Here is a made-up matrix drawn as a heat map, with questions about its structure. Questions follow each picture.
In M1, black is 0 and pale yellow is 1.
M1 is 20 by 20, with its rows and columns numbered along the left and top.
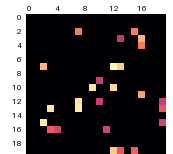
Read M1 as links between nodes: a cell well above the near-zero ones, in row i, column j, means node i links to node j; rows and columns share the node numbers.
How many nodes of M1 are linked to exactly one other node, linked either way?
3
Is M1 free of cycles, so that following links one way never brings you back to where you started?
no
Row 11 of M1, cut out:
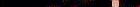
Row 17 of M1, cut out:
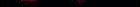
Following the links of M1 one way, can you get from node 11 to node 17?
no
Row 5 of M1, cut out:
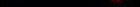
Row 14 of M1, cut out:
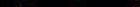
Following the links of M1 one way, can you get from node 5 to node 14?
no
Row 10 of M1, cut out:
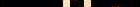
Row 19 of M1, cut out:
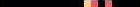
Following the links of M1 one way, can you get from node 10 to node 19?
yes
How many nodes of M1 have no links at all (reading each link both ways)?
8
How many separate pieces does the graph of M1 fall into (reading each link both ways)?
9
